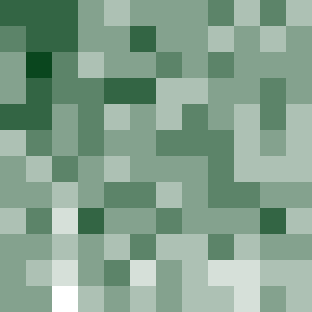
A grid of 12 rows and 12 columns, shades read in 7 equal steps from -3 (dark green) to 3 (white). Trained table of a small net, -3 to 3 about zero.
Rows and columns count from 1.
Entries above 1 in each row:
0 0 0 0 0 0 0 0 1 0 4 2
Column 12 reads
1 0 0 0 1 1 1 0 1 0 1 1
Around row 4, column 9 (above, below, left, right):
-1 0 1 0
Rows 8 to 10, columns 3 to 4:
1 0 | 2 -2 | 1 0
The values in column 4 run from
-2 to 1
